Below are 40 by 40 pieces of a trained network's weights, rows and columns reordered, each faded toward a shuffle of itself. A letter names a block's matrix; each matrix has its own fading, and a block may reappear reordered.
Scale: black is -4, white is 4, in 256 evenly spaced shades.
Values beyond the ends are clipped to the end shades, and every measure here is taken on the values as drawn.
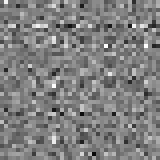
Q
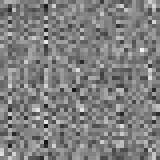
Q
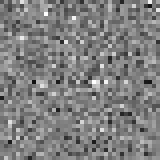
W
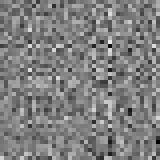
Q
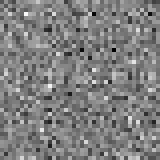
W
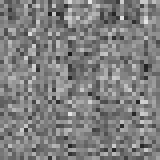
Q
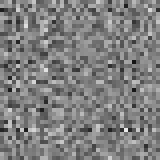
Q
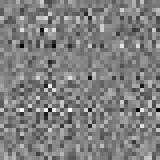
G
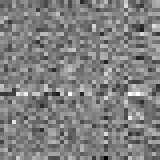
Q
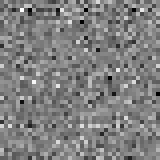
W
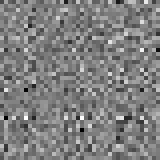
G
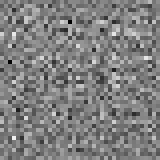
Q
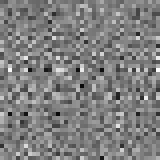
G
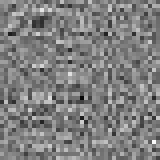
Q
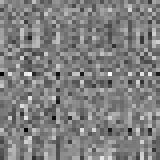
G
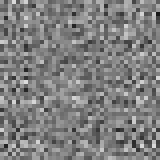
Q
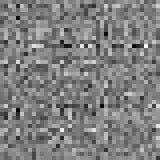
Q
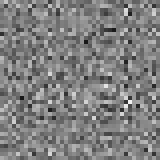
Q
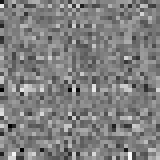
G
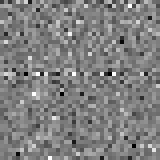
W
